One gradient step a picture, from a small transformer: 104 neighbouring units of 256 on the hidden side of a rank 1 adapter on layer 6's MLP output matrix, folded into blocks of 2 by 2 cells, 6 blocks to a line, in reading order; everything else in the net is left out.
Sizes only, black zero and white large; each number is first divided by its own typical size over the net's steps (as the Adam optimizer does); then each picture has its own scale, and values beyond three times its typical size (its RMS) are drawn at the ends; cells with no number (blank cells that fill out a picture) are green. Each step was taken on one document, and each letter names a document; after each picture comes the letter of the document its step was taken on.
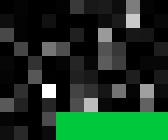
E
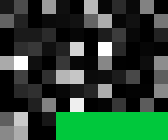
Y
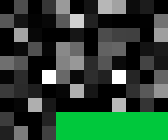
Y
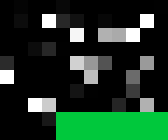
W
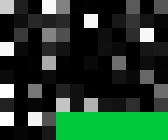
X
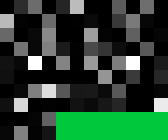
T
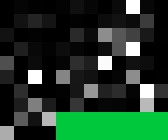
W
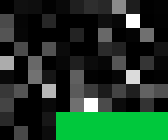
E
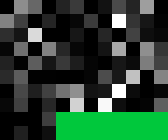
T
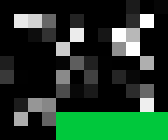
W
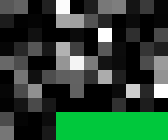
Y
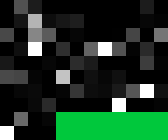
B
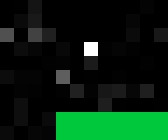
B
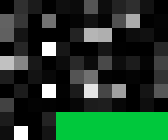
E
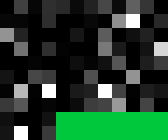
E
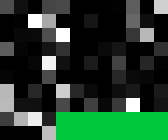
X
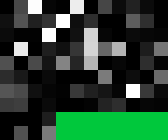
T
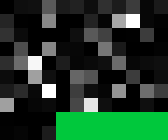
E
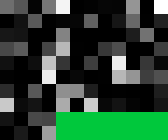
X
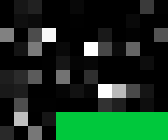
B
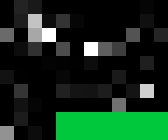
B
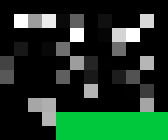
W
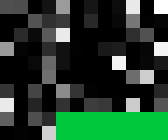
X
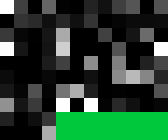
X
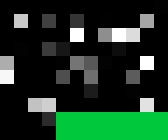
W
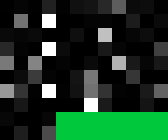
E
